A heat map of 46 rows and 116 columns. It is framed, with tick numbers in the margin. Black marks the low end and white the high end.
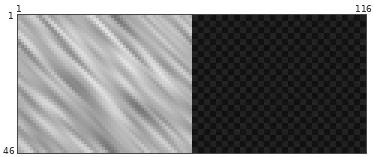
It is made of 1 by 2 panels. Panel 1,1: high, slanting down to the right. Panel 1,2: very low, checkered, faint in contrast.
